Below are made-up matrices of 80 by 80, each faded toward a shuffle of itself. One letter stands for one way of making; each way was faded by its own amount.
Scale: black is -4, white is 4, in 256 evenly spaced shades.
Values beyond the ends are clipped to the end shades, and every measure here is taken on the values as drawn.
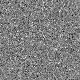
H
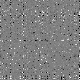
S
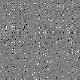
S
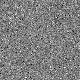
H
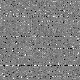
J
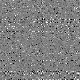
J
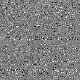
J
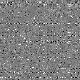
J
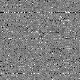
J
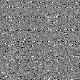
J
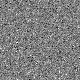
H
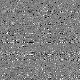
J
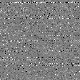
J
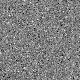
H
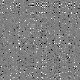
S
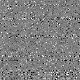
J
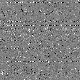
J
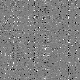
S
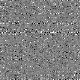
J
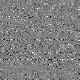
J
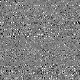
J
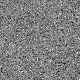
H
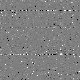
S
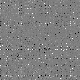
S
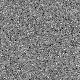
H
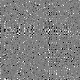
S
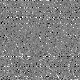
J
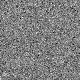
H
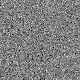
H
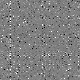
S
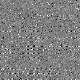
J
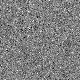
H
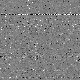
J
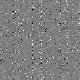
S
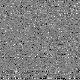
J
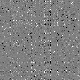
S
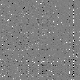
S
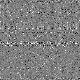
J
